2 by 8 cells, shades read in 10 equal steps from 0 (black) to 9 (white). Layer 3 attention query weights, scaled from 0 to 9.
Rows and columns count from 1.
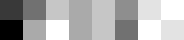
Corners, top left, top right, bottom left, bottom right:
2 9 0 8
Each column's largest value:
2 6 9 6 7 5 9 9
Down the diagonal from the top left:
2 6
